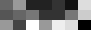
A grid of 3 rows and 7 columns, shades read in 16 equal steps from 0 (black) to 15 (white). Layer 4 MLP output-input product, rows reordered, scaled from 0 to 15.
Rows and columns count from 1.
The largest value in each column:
9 9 15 9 14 13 13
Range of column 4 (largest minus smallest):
7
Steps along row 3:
down up down up down down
